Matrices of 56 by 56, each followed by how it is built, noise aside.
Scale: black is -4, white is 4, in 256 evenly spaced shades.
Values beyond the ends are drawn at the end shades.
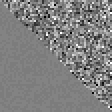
upper triangular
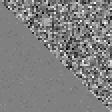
upper triangular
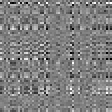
low rank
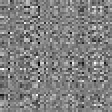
low rank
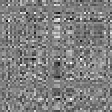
low rank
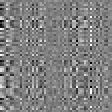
low rank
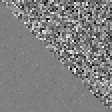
upper triangular
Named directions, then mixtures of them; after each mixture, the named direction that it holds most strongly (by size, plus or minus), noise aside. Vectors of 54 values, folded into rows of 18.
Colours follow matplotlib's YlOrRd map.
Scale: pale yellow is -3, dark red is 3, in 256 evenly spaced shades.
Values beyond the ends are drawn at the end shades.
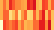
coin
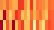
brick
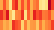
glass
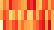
coin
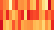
glass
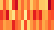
glass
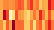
brick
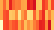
coin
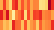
glass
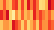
glass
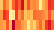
glass
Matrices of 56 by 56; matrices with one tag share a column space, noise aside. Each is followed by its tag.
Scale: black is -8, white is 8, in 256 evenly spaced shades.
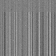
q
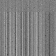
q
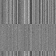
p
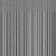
q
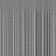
q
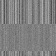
p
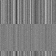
p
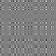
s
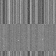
p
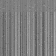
q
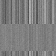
p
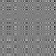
s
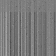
q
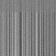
q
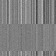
p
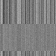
p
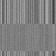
p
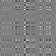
s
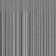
q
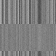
p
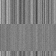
p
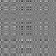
s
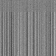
q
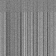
q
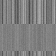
p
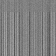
q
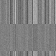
p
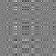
s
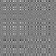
s
